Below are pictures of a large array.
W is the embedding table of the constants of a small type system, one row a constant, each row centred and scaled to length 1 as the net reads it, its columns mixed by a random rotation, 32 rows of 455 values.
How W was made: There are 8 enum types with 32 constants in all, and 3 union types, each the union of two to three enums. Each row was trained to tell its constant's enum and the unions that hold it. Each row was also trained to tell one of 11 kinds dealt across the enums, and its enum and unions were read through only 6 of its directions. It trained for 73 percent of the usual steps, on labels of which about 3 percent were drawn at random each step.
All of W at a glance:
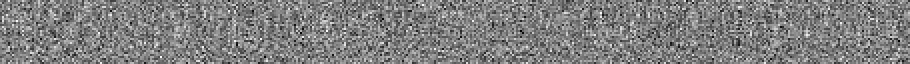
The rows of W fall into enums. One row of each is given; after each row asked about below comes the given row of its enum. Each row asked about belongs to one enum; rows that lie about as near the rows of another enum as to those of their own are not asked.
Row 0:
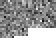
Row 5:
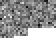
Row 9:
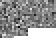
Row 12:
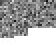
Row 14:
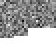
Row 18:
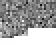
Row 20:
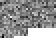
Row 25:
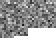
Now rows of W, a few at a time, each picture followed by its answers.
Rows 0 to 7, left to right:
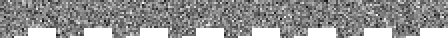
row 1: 25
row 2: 18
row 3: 9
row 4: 0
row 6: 20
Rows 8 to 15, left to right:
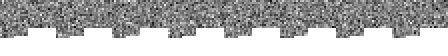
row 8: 20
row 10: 18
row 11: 20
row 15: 18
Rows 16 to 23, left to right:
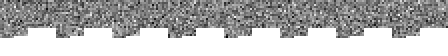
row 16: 14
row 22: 14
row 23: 0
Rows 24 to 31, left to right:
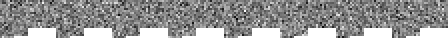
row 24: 9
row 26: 14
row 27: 12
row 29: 18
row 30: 14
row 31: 0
